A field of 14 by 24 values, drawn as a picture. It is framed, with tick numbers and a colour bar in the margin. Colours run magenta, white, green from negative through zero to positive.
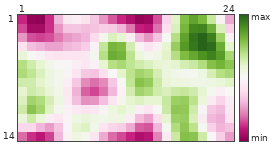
On average the colour sits 50% of the way up the scale. The top left is the ninth with the lowest average. No lone cell stands out from its neighbours. The values follow a bell shape. The ninth with the highest average is the top right.
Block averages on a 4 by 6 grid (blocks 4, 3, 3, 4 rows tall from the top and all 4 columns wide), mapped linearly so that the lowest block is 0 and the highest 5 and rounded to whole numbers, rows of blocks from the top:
0 1 2 1 5 5
4 2 4 4 4 5
4 2 1 4 4 3
2 3 2 1 4 2
